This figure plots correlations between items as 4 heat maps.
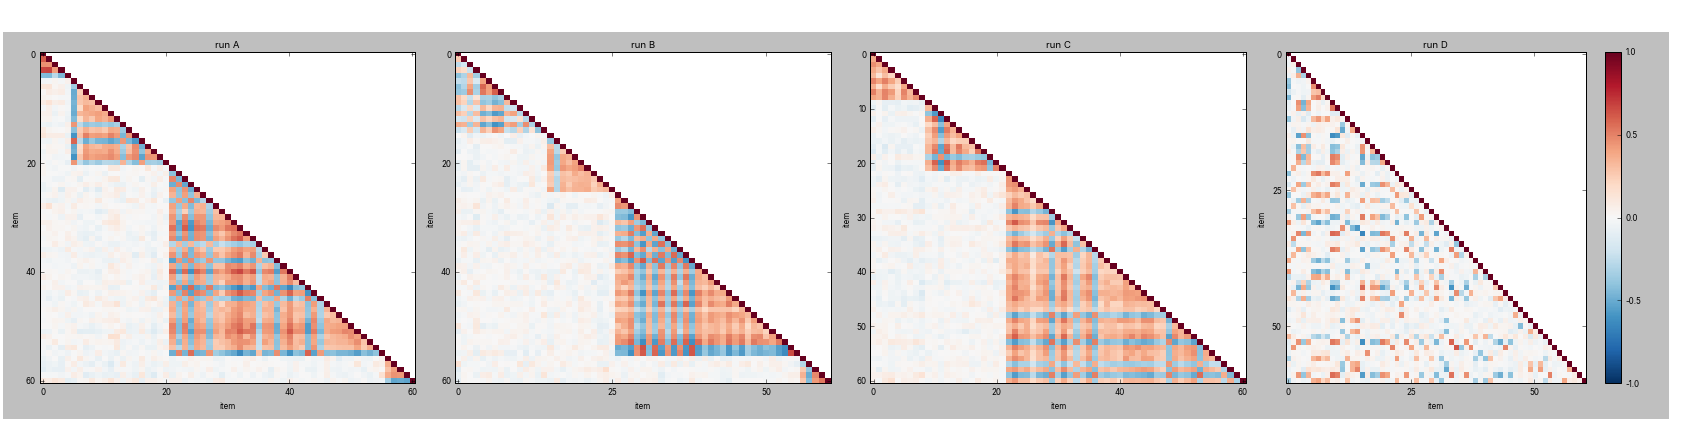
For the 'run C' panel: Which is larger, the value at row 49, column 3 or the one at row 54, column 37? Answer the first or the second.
the second
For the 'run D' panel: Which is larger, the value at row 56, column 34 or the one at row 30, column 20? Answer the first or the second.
the first
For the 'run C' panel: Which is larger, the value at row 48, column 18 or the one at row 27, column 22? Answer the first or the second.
the second
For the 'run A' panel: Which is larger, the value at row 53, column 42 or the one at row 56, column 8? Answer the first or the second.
the first
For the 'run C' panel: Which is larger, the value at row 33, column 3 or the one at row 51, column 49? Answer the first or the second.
the second
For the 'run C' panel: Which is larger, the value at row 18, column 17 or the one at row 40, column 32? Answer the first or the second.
the first
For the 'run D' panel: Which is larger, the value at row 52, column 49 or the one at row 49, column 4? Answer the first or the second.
the second
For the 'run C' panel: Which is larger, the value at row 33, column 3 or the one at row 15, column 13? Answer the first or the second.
the second
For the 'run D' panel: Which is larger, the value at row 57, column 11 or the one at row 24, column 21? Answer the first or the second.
the second
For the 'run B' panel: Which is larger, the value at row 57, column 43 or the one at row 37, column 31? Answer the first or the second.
the second
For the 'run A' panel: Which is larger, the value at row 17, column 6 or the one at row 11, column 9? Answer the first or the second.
the second
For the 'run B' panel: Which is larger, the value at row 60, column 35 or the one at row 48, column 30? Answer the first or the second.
the first
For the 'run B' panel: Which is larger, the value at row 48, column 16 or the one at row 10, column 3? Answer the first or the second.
the first
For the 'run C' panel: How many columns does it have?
61
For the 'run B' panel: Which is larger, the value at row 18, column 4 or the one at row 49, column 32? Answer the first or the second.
the first
